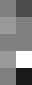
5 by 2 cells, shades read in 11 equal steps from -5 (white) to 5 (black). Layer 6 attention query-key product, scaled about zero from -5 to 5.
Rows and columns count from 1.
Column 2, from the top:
2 0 0 -5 4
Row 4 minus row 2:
0 -5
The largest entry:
4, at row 5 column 2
